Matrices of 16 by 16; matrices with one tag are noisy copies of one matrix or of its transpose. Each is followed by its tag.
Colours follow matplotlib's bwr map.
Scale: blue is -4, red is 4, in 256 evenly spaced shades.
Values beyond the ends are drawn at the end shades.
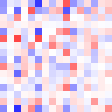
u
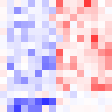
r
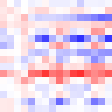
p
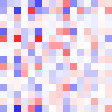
u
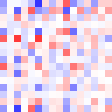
u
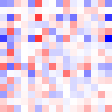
u
